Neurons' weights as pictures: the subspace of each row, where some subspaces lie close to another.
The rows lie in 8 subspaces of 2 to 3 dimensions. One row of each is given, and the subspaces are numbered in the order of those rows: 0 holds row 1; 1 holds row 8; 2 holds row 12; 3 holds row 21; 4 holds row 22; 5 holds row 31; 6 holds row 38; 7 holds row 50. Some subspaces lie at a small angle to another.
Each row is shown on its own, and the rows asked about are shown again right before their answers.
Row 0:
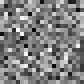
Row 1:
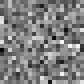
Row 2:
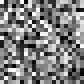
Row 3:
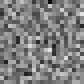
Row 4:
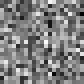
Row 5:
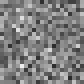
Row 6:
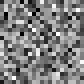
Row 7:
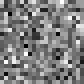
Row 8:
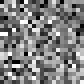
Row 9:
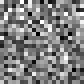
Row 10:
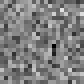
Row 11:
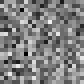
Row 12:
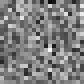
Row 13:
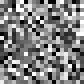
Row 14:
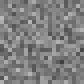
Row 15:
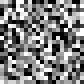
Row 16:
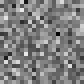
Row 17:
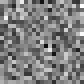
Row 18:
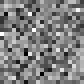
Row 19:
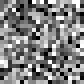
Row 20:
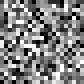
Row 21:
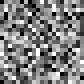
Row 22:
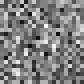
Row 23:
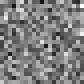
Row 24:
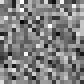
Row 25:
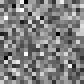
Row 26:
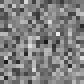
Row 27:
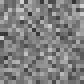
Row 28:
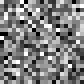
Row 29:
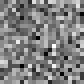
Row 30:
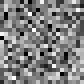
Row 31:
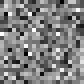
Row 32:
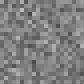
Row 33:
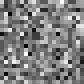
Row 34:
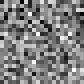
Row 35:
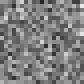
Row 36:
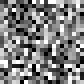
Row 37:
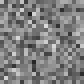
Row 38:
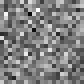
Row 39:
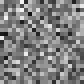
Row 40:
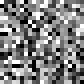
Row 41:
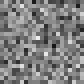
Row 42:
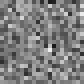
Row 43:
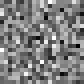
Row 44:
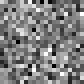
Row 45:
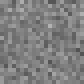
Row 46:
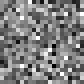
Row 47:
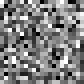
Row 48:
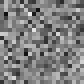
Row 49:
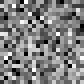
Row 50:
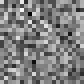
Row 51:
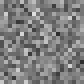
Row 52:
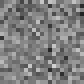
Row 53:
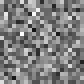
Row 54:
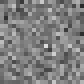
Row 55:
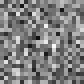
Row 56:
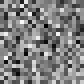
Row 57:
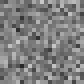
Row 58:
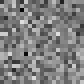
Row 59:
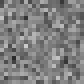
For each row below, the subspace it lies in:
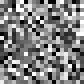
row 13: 2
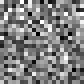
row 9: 7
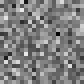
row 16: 2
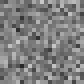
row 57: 5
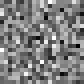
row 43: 0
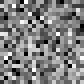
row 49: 2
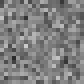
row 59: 5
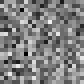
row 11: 1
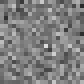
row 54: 0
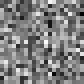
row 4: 1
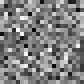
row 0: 5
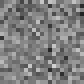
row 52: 4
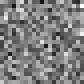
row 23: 0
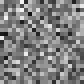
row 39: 4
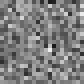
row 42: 2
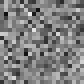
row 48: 6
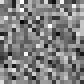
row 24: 1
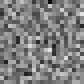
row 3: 0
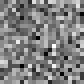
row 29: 6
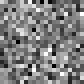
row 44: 3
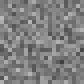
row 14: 0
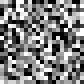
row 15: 0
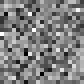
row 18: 5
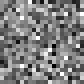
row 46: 6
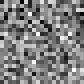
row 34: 7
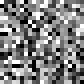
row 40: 1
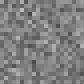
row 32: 7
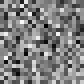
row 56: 4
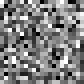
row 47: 5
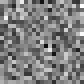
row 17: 0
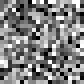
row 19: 6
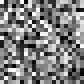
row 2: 7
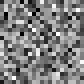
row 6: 3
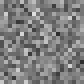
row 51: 3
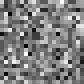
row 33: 5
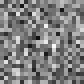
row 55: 4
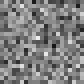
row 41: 6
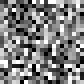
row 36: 3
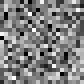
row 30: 6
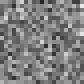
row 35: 0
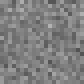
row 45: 1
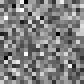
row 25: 2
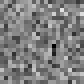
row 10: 7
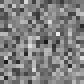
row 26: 2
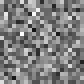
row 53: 3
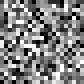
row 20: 3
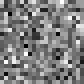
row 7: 5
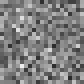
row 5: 5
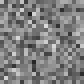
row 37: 7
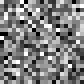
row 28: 4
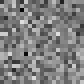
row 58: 1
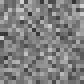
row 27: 4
